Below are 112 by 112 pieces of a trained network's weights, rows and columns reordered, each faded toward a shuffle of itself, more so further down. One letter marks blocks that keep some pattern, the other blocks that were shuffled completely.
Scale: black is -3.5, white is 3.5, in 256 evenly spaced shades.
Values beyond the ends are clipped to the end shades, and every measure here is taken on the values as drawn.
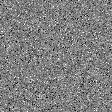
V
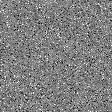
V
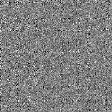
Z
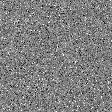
V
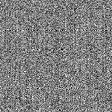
Z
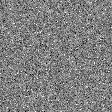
V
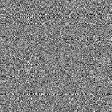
Z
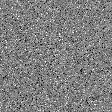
V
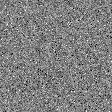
V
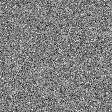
V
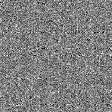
Z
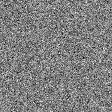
V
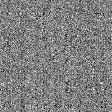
Z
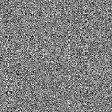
Z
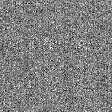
Z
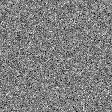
V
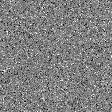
V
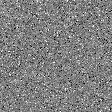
V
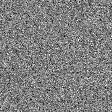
V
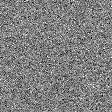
V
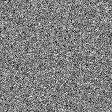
V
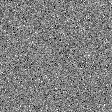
V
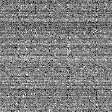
Z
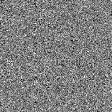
Z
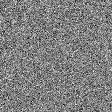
V
